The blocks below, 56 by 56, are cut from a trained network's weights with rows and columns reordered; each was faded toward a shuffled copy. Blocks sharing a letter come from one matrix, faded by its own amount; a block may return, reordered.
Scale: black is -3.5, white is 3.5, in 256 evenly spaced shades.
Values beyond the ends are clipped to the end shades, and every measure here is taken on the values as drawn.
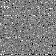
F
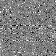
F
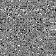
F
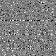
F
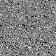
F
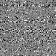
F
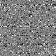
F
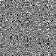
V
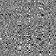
V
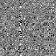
V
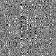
V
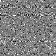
F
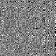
V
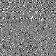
F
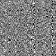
V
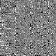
V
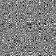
V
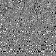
F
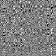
V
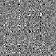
V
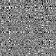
V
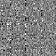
V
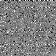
F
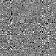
V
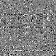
F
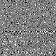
F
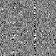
V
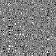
V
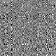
V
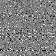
F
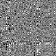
V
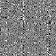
V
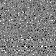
F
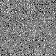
F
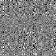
V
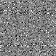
F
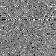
F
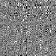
V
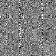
V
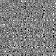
V
